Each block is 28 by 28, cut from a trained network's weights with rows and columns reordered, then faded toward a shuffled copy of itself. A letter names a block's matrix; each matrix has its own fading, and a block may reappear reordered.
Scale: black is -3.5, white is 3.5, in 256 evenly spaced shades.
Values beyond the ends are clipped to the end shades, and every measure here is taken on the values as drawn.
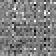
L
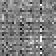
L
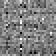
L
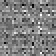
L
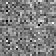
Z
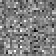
Z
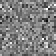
Z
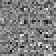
Z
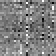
L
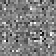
Z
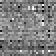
L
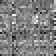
L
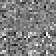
Z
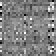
L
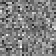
Z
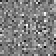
Z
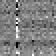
L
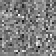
Z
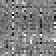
L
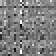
L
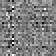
L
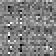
L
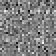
Z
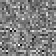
Z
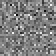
Z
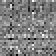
L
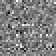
Z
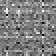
L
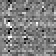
L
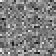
Z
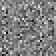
Z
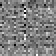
L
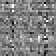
L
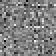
Z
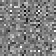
Z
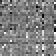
L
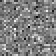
Z
